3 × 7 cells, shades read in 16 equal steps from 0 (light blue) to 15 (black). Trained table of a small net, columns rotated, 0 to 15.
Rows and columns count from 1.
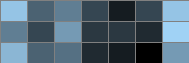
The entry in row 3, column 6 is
15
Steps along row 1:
up down up up down down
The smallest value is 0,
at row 2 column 7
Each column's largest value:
6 10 7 12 13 15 4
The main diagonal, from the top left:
1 10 7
